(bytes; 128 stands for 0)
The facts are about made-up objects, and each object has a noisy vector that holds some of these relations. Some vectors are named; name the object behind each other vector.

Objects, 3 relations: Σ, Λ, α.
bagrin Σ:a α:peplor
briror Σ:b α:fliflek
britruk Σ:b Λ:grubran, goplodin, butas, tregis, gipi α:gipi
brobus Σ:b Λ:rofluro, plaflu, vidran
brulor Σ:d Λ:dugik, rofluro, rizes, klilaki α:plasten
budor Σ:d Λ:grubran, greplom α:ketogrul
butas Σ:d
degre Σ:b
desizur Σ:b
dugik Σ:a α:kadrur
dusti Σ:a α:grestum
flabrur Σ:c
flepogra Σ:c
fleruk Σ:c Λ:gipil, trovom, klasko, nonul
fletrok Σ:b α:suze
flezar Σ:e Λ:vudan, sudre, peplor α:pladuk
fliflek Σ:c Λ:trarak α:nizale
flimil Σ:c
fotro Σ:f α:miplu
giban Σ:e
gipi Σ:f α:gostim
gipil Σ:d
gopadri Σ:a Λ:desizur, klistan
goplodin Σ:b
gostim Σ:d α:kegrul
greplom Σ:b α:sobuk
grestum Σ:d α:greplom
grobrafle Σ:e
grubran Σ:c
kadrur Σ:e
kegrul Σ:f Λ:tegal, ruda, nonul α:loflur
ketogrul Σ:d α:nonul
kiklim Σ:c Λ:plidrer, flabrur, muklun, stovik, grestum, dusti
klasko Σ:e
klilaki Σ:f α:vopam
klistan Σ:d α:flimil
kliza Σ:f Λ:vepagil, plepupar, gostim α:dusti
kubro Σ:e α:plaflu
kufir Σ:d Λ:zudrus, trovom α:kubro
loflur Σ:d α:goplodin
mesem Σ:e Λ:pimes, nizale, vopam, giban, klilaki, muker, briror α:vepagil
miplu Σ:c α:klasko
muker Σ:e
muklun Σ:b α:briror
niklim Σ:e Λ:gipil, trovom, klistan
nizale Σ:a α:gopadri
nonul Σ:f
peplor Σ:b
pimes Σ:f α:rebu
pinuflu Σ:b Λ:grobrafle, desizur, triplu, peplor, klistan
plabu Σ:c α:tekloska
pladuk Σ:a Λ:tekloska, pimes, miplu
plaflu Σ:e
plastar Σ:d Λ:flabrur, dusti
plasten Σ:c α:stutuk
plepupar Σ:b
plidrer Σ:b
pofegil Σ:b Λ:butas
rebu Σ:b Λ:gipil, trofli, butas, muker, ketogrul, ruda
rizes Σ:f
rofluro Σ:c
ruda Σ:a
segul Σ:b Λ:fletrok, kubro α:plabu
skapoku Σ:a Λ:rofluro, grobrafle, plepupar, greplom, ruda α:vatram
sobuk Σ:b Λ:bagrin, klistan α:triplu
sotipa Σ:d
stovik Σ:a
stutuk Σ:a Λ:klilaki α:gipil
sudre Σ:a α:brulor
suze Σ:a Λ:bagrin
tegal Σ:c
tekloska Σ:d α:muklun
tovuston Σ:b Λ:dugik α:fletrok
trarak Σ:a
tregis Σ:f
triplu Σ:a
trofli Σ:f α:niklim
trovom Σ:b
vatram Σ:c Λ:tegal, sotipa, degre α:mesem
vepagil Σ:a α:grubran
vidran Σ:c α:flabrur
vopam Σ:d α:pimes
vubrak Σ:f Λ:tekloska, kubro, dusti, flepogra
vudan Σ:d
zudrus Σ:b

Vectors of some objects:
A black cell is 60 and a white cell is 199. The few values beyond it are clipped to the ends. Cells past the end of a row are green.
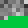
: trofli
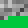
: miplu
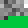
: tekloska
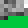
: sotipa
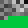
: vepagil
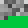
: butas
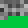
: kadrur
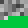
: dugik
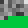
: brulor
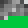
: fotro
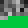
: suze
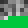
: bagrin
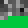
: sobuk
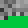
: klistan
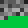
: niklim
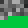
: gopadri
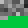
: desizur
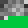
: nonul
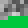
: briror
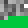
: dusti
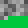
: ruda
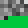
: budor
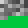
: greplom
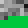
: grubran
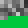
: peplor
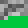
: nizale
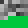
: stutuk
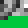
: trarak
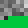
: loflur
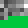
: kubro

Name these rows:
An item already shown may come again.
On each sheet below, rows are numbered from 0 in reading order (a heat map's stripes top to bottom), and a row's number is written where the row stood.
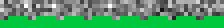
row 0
grestum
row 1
fletrok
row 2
ruda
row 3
kubro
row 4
triplu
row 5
kiklim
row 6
vudan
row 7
degre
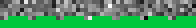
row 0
vubrak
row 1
rebu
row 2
flabrur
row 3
plaflu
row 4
skapoku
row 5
kufir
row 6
flezar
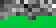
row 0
kegrul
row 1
gostim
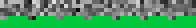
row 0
sudre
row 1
fliflek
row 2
segul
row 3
plepupar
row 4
vopam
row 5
fleruk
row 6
rebu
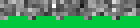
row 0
triplu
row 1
plastar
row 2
pinuflu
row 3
fleruk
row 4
goplodin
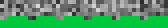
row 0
mesem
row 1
vatram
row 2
pladuk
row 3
tegal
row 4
flepogra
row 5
kliza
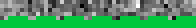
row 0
miplu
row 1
suze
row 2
rebu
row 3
sobuk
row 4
sotipa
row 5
kegrul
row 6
loflur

